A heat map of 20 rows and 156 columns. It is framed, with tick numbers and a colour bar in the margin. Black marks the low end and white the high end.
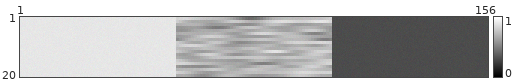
The table splits into one row of 3 panels. Panel 1,1: very high, flat. Panel 1,2: high, streaked across. Panel 1,3: low, flat.
